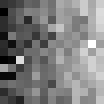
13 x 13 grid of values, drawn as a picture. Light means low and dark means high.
No single row or column stands out from its neighbours. On average the colour sits 50% of the way up the scale. Values change most from cell to cell in the middle left. The texture is fine-grained noise. There is an overall slope up to the left.
